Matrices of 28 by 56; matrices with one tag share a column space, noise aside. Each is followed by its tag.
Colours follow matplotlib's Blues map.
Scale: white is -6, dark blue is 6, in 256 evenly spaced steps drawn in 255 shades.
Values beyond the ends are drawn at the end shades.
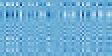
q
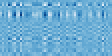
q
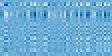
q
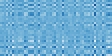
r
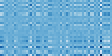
r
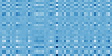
r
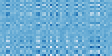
r
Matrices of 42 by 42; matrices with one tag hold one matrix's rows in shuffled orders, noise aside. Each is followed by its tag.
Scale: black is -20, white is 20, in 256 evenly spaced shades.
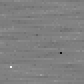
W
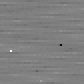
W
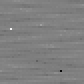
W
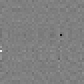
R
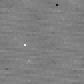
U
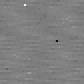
U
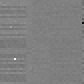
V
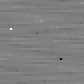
W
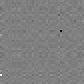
R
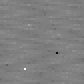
U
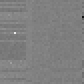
V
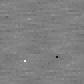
U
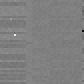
V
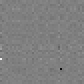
R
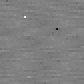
U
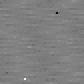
U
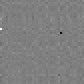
R
